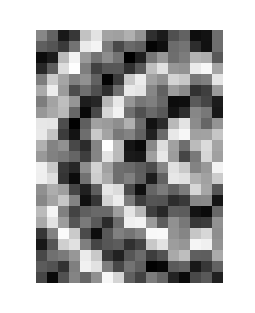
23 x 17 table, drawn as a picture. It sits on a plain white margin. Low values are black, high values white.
Odd rows or columns: none. Average level on the scale: 50%. Rings: centred on the middle right. Slope: none.
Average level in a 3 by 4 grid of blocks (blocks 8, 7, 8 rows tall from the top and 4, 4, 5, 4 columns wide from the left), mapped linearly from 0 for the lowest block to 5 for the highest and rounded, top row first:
2110
2305
2110
